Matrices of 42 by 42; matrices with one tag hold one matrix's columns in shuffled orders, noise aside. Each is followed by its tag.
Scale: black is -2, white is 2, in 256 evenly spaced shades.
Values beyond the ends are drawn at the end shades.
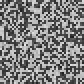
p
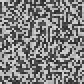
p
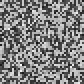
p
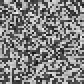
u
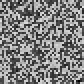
u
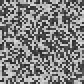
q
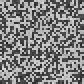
u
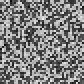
p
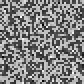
q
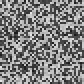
q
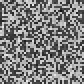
q
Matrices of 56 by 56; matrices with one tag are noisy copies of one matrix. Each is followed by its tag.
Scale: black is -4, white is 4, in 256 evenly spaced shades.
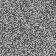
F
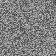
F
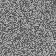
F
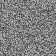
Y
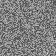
F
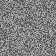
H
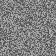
H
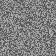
H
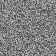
Y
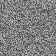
Y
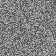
F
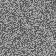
F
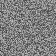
Y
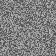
H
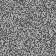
H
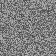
Y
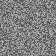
H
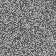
F
